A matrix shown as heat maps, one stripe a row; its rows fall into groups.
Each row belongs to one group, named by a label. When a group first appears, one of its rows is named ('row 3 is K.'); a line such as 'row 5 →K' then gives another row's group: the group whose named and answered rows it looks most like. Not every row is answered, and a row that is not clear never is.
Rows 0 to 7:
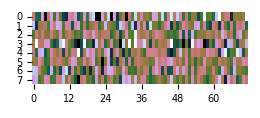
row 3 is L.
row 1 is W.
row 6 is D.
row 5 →D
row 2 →L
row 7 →L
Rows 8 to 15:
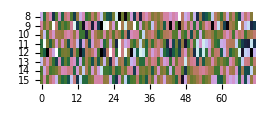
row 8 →D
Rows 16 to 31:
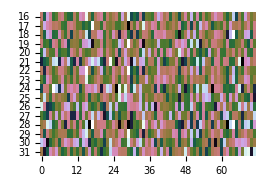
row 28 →L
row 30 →W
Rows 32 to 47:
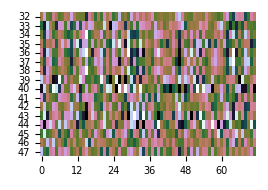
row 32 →L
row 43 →L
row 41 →W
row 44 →W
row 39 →D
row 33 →W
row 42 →L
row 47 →W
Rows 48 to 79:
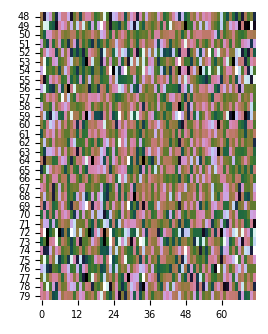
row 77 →L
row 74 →D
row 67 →D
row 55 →D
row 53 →L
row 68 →D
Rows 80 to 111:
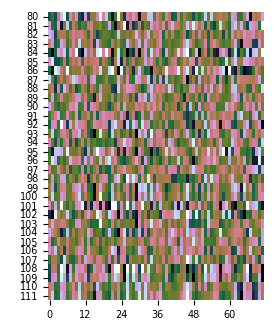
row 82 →W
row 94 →D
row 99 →L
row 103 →L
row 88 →D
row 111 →L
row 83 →L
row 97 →D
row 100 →L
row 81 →D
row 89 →L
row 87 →W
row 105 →D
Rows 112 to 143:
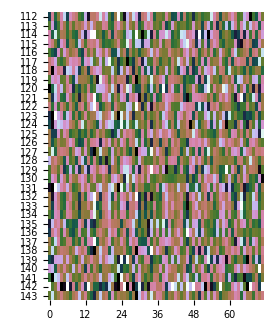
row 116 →D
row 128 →D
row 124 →W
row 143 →L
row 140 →W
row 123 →W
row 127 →L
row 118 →W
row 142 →D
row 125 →D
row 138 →L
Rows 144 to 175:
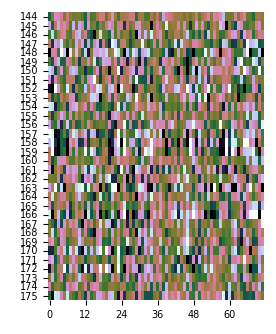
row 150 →W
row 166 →D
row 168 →L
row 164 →L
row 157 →W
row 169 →L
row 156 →D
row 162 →D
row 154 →W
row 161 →W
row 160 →D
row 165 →D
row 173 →L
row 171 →W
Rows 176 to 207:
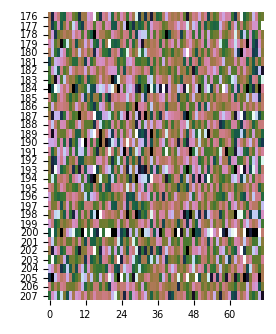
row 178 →L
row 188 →L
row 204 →D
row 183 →D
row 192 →D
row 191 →W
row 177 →D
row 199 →W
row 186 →L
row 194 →L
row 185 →D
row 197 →D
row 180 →L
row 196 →W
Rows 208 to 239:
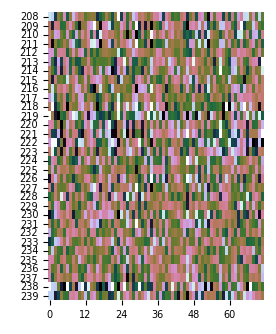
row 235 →L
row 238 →D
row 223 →D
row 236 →D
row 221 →D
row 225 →L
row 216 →L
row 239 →W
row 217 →W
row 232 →W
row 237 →D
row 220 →D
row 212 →W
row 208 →W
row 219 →W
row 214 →D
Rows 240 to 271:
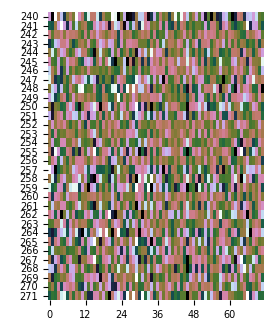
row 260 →W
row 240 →D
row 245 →D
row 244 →L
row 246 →D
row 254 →L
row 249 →W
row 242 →W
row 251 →W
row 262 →D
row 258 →L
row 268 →W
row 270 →D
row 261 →L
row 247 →W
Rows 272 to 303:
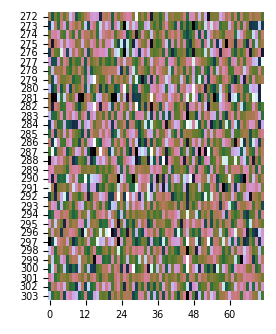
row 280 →D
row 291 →W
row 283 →W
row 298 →W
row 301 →W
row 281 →D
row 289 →W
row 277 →D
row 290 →W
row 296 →D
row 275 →W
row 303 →W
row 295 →D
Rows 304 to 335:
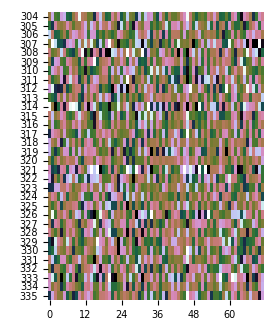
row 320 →D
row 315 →L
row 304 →L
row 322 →W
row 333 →D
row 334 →D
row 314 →W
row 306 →W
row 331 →L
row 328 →D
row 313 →D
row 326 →L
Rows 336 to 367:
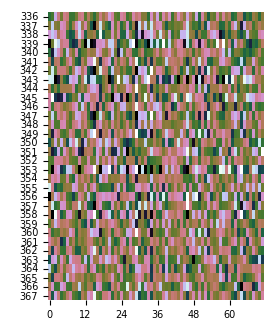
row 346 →W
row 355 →W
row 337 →L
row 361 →D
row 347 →L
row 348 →L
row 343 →W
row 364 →W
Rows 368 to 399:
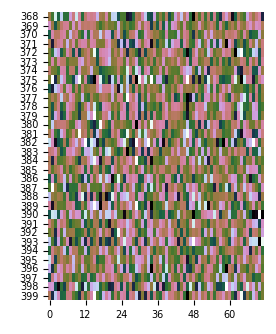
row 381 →L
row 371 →W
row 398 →W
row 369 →W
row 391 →D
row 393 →D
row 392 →D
